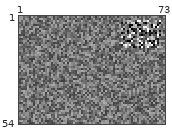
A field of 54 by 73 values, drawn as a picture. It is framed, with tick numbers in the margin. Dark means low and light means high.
Fine speckle covers the field. An odd patch, rougher than its surroundings, sits in the top right. There are no regular stripes. No row or column stands out.
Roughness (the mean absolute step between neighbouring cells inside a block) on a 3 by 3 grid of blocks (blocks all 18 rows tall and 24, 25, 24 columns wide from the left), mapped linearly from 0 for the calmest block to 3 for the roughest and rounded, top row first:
003 / 000 / 000
